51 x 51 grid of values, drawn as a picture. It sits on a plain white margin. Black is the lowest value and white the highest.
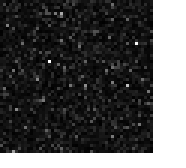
Mirror symmetry: none. Histogram: skewed, a long tail of high values. Grain: fine. Slope: none. Stripes: none. Average level on the scale: 10%. Seam: none. Odd rows or columns: none.
